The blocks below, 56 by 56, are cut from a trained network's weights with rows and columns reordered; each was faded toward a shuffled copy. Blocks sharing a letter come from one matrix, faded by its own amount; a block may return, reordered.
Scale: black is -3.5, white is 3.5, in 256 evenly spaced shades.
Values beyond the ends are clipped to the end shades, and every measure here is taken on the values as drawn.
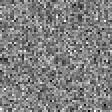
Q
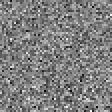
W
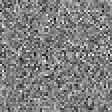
Q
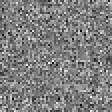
Q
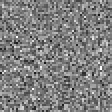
W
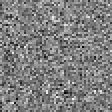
W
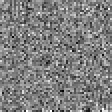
Q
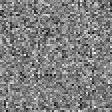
W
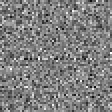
Q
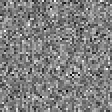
Q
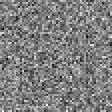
W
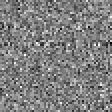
Q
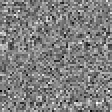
Q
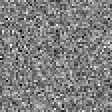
Q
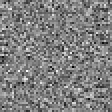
W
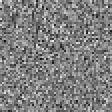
W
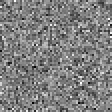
W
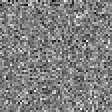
Q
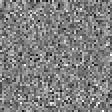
Q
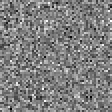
W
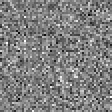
W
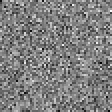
W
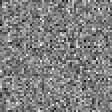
W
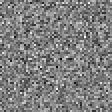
Q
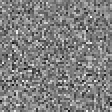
Q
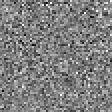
Q
